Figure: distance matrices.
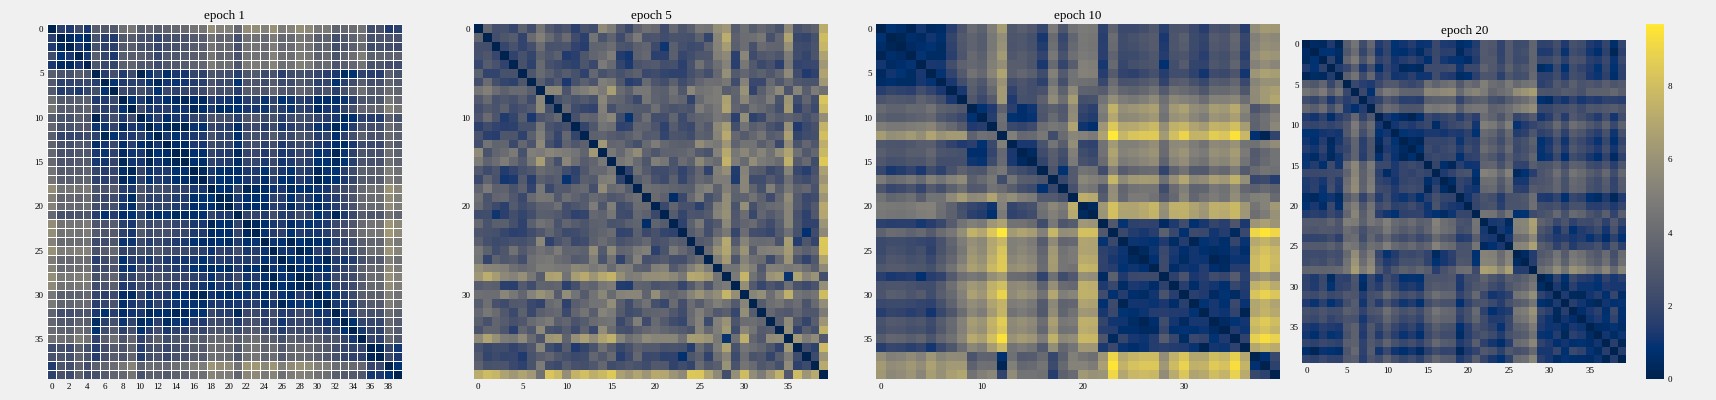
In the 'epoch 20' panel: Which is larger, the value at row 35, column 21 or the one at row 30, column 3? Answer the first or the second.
the first
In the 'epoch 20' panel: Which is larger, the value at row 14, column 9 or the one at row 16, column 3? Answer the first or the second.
the second
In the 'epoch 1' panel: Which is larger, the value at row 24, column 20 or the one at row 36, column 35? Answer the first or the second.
the second
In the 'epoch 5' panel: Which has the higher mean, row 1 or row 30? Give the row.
30
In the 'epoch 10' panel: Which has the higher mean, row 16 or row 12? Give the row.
12
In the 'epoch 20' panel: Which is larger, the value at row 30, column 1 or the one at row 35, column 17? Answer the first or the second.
the second
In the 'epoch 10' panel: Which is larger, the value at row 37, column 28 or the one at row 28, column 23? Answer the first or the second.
the first
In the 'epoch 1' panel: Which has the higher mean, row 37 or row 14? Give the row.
37
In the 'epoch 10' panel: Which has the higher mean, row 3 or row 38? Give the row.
38
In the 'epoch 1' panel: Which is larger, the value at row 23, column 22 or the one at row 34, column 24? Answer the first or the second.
the second
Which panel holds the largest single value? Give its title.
epoch 10
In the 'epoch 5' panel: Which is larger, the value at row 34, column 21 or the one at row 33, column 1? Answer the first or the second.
the first
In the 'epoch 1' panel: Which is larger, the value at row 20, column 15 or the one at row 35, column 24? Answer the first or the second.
the second
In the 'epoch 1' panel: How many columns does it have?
40
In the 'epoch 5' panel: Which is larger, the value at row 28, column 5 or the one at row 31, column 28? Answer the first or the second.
the first
